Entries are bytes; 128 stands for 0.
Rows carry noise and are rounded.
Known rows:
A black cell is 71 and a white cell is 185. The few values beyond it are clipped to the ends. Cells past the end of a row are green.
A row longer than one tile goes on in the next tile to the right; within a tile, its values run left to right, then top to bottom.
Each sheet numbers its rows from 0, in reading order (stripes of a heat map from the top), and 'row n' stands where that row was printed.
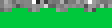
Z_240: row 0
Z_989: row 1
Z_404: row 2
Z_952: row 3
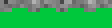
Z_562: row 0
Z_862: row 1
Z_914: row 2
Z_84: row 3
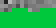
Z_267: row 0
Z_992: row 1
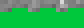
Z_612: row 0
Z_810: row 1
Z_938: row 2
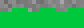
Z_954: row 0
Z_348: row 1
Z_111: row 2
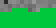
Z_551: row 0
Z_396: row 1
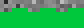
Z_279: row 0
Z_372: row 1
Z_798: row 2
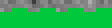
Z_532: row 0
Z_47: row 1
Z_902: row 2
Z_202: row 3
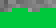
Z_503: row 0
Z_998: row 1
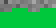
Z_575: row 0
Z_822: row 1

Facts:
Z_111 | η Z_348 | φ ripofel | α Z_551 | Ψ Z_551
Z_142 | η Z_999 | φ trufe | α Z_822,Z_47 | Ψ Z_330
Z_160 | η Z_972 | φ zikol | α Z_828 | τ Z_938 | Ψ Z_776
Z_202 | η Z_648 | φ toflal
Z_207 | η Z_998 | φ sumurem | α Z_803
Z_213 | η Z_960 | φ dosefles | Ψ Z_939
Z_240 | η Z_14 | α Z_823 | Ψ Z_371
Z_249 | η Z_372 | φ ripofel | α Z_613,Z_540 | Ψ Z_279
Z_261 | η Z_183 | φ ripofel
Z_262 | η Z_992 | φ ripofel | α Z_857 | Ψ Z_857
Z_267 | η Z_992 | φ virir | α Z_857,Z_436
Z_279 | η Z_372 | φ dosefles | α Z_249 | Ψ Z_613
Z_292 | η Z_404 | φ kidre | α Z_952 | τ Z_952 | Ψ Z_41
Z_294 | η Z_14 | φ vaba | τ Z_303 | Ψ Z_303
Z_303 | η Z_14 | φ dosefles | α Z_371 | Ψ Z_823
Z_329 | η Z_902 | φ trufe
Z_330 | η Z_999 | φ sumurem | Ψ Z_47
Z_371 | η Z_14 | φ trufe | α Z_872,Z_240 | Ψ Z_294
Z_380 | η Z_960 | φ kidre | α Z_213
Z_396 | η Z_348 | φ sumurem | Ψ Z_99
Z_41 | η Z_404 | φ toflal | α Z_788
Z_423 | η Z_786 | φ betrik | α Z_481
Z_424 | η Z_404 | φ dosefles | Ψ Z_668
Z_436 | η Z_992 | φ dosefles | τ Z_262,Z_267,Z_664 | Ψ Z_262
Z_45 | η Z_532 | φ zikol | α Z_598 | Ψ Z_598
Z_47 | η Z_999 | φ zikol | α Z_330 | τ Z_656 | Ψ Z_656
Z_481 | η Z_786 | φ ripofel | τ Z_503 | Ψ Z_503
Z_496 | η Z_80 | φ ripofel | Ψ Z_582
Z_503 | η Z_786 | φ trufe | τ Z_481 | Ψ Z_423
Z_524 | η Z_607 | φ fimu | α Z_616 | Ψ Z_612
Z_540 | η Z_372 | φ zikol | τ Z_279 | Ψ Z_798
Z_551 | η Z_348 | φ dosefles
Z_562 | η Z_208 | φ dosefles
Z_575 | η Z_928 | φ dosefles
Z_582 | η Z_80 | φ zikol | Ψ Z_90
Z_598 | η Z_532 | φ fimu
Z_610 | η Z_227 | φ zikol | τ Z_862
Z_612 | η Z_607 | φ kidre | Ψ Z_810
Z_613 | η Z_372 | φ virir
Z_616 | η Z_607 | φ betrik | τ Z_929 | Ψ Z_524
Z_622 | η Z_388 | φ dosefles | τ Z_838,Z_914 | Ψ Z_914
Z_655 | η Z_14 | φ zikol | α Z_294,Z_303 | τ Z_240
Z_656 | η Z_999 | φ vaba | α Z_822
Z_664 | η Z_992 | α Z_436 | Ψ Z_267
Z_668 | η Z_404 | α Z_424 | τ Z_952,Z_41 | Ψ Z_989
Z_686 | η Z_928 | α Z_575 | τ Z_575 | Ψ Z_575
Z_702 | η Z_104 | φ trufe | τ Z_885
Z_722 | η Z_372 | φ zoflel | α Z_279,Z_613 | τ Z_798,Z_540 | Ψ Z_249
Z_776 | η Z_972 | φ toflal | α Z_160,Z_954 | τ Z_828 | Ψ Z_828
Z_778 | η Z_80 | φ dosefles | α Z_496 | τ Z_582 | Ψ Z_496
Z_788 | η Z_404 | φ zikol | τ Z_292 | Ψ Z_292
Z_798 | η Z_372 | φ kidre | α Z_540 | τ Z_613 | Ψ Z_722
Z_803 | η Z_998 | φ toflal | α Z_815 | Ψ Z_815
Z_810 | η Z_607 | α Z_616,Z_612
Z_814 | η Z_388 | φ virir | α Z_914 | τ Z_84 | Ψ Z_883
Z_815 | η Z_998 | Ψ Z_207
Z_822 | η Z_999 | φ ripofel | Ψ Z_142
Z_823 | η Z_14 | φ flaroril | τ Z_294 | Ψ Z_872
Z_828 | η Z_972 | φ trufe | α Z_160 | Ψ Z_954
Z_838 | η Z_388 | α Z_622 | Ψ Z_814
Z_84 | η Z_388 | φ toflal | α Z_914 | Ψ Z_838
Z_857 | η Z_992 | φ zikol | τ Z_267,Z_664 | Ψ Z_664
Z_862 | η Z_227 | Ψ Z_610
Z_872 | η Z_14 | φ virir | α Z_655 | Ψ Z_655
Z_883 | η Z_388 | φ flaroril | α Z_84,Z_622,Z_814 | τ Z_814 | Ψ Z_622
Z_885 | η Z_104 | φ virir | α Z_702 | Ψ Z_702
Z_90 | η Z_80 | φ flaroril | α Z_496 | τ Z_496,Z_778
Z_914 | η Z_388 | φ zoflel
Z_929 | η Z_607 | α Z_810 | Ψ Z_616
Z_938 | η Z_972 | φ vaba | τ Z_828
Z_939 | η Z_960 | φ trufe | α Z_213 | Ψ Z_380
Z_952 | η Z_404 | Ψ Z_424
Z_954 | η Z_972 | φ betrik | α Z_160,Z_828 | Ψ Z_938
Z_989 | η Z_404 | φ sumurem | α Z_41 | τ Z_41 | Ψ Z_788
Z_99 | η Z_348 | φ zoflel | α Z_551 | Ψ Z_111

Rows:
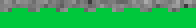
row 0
Z_815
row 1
Z_582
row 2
Z_45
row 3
Z_702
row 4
Z_14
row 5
Z_838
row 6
Z_664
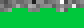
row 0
Z_722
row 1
Z_872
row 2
Z_668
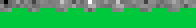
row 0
Z_857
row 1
Z_424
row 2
Z_524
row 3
Z_656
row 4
Z_294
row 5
Z_303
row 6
Z_496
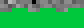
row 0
Z_613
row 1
Z_622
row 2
Z_329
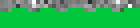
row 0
Z_262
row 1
Z_41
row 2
Z_616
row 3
Z_823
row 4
Z_292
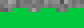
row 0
Z_828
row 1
Z_686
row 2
Z_885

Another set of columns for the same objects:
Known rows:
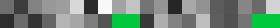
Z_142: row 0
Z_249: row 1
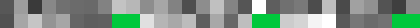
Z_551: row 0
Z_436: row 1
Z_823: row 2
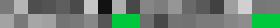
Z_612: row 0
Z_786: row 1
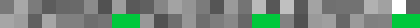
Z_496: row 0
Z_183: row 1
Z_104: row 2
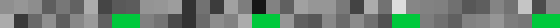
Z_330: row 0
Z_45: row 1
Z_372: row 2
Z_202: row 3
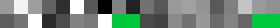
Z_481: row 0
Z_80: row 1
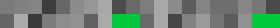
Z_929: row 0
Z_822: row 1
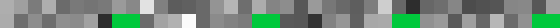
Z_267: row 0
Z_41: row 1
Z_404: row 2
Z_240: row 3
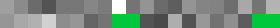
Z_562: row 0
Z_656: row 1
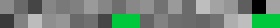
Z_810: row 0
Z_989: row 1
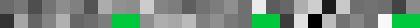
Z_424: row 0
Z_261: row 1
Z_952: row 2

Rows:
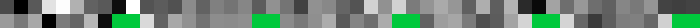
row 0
Z_938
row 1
Z_294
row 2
Z_14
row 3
Z_788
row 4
Z_540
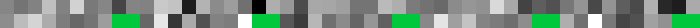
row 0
Z_90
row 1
Z_668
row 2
Z_388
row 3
Z_616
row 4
Z_655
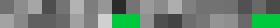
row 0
Z_686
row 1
Z_838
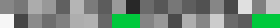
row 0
Z_814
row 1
Z_371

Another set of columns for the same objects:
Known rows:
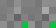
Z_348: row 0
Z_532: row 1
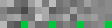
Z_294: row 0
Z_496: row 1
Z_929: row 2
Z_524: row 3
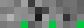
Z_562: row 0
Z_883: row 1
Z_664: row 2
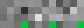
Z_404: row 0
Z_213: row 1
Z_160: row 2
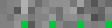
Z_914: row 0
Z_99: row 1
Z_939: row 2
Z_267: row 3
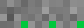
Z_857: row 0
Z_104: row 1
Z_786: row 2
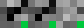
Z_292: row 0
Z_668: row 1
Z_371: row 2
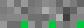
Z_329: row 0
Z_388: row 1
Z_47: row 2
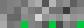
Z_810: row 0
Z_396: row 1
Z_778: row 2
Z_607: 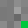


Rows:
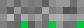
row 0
Z_240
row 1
Z_45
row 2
Z_303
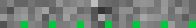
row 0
Z_540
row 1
Z_803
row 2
Z_815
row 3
Z_989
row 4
Z_84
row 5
Z_551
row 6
Z_202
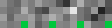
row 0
Z_279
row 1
Z_655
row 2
Z_776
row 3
Z_41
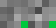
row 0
Z_798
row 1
Z_436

